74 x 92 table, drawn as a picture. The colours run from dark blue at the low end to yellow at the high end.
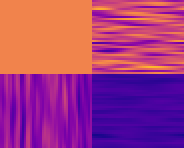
The table splits into 2 rows of 2 panels. Panel 1,1: high, flat. Panel 1,2: middling, streaked across, strong in contrast. Panel 2,1: low, streaked downward. Panel 2,2: very low, streaked across, faint in contrast.
